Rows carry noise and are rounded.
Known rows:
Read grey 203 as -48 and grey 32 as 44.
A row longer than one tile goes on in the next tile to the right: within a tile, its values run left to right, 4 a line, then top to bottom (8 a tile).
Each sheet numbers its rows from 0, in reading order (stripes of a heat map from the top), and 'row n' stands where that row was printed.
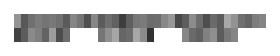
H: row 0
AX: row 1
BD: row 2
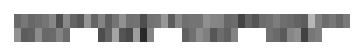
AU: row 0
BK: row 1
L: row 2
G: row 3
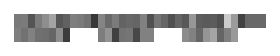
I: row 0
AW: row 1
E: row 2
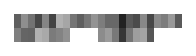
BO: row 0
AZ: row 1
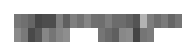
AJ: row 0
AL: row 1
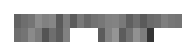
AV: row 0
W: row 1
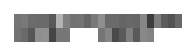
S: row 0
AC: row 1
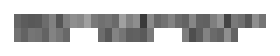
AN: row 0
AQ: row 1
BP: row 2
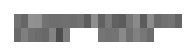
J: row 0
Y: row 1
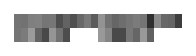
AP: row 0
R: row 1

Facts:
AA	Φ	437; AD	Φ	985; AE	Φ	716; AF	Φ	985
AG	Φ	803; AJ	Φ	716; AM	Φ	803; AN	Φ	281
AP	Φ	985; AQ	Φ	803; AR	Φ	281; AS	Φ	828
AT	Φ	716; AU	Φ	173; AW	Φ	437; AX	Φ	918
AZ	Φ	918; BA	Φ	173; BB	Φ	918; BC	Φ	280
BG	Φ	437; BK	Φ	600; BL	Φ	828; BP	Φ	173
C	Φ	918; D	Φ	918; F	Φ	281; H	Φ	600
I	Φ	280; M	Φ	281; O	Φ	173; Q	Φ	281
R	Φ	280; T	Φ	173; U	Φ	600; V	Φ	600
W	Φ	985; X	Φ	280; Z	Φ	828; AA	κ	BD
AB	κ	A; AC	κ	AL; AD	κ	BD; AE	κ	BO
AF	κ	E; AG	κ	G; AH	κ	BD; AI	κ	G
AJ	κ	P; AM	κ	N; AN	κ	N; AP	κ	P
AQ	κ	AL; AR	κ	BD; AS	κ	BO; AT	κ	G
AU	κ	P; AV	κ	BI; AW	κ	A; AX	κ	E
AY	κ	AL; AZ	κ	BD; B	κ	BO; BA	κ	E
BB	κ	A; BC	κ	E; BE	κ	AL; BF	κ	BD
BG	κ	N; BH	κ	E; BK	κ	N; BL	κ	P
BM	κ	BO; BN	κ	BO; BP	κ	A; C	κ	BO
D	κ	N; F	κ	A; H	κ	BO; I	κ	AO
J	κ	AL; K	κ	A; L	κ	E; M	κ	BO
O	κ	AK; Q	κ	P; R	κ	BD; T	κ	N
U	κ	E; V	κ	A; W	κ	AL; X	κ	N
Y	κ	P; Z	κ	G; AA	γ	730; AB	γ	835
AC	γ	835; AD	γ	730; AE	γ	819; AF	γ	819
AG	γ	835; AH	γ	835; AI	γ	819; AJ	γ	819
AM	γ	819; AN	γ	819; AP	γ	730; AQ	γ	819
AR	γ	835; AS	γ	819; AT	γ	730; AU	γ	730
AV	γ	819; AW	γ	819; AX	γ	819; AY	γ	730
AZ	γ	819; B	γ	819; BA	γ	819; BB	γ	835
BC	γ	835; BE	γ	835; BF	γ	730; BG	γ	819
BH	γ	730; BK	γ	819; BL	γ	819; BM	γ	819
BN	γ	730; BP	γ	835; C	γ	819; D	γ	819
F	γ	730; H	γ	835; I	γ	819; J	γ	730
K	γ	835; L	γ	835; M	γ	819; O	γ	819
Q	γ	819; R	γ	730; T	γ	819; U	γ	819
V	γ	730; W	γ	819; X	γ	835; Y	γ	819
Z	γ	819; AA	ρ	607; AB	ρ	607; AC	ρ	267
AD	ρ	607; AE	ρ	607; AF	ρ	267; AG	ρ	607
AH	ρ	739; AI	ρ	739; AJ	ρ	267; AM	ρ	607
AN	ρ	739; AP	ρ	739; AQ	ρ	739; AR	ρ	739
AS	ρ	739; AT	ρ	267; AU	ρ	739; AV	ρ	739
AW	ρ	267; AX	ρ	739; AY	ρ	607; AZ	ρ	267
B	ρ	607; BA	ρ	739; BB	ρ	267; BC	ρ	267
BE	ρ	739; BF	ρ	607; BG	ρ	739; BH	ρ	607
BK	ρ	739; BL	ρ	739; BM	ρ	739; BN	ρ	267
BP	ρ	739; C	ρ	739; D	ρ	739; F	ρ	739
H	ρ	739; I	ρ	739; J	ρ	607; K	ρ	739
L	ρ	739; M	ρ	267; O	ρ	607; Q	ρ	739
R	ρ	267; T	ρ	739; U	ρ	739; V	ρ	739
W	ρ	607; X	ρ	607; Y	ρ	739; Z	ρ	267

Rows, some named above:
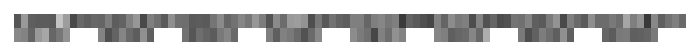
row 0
E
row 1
BP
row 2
AR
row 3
BL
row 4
BC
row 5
BN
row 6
BP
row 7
AQ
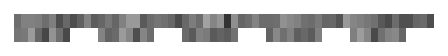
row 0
AP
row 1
AS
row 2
AQ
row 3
AA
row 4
AF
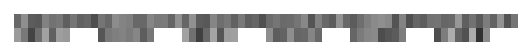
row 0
Z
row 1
B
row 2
Z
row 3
AU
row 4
BG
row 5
U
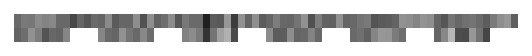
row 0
L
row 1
BA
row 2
BB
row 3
AU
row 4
AE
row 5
D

